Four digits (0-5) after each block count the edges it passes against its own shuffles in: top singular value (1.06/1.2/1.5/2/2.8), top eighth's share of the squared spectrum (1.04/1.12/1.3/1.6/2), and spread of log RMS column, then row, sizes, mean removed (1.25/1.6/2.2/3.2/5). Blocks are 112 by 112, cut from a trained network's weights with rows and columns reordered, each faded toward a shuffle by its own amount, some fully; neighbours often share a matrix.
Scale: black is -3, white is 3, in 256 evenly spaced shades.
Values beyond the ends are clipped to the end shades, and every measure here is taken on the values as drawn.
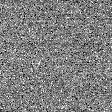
1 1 0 0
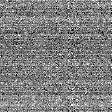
4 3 3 1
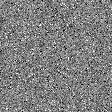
0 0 0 0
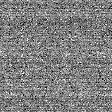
3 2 2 1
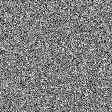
0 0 0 0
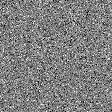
1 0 0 0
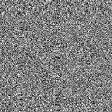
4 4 2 2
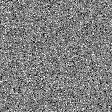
0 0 0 0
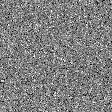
0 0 0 0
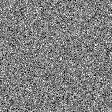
2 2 0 0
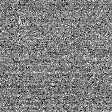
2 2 1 0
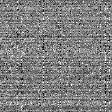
4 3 3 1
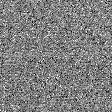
1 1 0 0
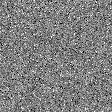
0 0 0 0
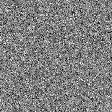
2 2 0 1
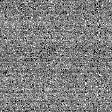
3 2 2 0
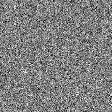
2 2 0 1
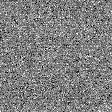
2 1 0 0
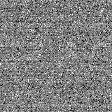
2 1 1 0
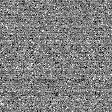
3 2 1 0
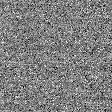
1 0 0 0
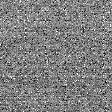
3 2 2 0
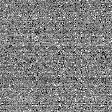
3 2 2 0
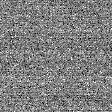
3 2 1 0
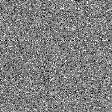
2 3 1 2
